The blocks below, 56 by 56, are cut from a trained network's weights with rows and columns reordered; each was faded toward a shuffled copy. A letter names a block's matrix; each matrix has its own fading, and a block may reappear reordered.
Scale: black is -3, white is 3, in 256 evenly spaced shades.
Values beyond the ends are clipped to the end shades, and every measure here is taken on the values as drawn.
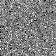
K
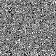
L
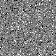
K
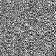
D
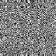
D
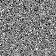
L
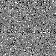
L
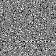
K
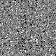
K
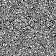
L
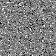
K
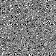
L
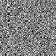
D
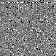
K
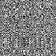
D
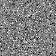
K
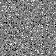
K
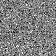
L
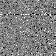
K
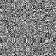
D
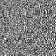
D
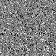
L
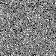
L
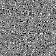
L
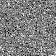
L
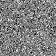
L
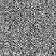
D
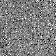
K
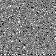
K
